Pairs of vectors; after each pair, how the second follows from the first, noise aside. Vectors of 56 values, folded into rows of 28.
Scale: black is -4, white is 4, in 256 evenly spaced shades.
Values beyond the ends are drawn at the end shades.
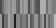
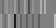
partly zeroed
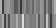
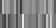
sign-scrambled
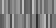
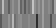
partly zeroed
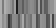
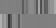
partly zeroed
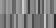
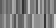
negated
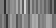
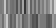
negated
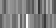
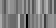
sign-scrambled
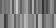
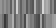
sign-scrambled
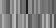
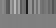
partly zeroed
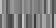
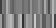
negated
